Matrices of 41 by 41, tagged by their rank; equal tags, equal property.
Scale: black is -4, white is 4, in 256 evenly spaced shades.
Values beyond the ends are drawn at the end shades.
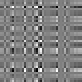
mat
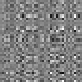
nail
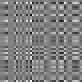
mat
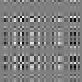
mat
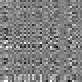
nail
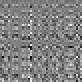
nail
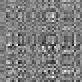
nail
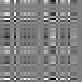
mat
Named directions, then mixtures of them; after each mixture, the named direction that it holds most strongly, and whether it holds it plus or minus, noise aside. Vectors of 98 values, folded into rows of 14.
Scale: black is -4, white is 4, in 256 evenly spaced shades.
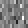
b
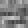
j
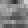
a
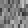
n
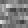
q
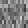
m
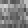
a, plus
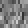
b, minus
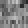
a, minus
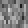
b, minus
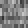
n, minus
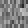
n, minus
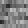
q, minus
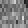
a, minus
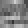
a, minus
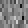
b, minus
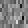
b, minus
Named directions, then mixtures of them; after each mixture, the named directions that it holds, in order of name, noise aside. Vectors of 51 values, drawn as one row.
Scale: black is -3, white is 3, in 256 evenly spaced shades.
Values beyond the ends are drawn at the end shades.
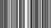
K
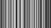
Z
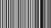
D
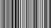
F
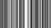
K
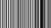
D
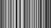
Z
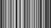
Z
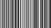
D, F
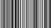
F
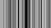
K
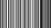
D, Z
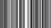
K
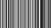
D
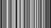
Z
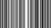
D, K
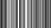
K, Z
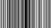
D, K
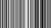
D, K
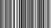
F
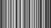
Z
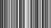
K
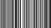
F, Z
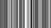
K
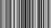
F, K
